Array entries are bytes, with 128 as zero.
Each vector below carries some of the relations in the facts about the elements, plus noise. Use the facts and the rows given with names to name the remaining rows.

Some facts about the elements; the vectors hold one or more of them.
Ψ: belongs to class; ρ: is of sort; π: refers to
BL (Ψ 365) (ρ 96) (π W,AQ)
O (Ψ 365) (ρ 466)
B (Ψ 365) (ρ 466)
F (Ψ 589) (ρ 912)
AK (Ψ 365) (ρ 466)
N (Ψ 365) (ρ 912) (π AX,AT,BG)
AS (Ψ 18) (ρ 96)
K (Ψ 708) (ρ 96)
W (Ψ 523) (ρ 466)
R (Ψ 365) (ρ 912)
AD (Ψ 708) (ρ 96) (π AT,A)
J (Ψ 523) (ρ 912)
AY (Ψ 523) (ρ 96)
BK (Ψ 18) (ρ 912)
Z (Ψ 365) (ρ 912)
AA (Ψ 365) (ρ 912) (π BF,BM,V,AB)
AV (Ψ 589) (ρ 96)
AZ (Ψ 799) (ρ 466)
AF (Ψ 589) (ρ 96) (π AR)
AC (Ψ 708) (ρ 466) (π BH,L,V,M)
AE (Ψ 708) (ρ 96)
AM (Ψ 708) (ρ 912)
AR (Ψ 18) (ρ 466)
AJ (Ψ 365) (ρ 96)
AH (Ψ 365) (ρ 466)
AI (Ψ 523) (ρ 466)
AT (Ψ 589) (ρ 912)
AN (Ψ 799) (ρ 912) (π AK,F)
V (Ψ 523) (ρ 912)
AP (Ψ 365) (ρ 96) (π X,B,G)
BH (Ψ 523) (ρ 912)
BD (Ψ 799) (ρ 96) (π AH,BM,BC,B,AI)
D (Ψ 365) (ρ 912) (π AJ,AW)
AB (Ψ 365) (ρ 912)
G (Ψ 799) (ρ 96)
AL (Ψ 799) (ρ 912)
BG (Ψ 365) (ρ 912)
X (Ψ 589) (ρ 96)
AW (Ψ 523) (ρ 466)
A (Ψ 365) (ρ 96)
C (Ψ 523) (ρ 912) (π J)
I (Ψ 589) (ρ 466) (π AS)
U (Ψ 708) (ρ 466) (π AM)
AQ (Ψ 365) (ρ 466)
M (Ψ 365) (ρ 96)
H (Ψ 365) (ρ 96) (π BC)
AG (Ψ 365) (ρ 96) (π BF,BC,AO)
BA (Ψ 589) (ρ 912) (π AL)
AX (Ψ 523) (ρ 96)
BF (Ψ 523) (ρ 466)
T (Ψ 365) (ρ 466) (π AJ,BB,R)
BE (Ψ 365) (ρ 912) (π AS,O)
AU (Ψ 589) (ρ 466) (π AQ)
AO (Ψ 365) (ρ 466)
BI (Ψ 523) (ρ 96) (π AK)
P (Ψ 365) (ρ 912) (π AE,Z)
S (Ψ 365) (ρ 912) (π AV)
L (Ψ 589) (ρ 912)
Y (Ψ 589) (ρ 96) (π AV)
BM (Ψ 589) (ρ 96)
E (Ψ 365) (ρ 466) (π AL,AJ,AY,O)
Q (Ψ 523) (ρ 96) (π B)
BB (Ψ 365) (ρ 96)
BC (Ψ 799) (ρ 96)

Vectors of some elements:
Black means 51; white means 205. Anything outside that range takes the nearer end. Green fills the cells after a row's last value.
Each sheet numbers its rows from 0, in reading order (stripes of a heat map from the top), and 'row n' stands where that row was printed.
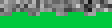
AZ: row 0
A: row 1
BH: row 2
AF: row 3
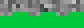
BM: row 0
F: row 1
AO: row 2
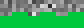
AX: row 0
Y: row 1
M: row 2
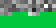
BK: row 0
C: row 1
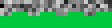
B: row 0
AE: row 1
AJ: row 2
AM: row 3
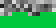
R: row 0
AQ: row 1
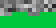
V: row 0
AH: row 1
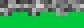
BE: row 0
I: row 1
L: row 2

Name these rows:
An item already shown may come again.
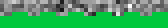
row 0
W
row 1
AW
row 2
AF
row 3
AQ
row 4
S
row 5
AW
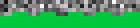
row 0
AF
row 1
AS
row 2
U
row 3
D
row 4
T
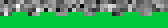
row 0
S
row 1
BI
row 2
AR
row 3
AA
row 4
N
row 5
F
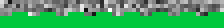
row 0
AJ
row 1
J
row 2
BC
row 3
BL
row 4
AV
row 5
BE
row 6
AW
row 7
AQ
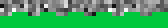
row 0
BD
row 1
AN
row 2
AC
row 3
AU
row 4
BD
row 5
O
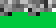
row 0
AU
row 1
BL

